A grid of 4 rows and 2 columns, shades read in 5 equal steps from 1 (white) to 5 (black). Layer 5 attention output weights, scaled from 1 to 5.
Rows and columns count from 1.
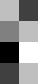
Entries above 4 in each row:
0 0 1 0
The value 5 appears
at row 3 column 1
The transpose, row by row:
2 3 5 4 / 4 2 1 2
